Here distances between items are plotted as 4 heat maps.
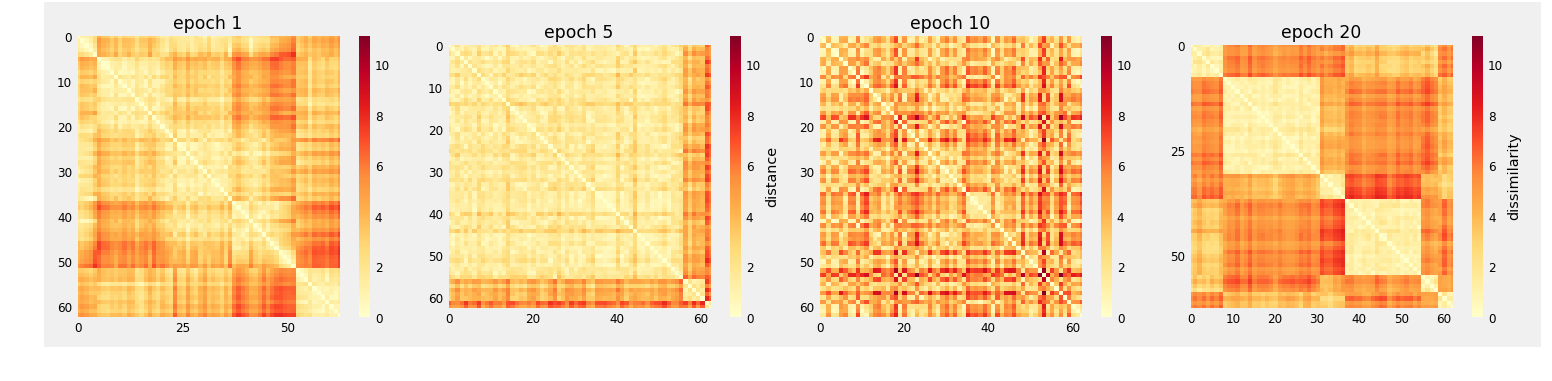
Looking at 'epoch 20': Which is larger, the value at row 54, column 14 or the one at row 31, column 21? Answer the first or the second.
the first
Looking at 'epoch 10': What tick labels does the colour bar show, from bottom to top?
0, 2, 4, 6, 8, 10
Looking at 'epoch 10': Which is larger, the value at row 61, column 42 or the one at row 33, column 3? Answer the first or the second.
the first
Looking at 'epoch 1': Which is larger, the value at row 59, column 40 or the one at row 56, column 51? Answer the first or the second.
the second
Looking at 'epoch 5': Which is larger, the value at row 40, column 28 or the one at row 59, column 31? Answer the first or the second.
the second
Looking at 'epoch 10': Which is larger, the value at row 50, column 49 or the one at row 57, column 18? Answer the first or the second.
the second
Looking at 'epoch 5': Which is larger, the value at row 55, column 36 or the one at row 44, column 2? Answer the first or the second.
the second
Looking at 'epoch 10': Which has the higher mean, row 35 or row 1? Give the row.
35
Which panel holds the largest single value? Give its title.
epoch 10
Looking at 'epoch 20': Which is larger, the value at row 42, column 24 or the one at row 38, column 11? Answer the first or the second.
the second
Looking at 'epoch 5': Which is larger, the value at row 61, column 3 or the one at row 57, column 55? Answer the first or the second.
the first
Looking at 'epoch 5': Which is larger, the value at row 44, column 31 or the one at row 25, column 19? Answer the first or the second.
the first
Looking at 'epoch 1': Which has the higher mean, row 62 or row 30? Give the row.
62
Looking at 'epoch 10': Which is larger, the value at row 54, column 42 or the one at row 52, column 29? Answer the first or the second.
the second
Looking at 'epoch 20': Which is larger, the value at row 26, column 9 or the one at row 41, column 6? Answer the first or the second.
the second
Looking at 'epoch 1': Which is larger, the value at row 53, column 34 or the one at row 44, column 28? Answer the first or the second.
the second
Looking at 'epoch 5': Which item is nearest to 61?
62
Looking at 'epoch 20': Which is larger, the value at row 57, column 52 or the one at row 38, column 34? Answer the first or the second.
the second
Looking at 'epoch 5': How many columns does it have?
63
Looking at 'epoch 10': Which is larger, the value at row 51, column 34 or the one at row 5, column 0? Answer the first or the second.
the second
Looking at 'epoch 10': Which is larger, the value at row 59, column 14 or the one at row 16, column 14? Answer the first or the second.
the first
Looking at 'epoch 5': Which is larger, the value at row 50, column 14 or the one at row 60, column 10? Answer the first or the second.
the second
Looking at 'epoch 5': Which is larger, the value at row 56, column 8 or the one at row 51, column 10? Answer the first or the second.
the first
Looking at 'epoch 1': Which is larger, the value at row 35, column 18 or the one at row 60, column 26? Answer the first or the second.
the second
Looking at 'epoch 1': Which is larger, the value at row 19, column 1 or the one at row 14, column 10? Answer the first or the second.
the first
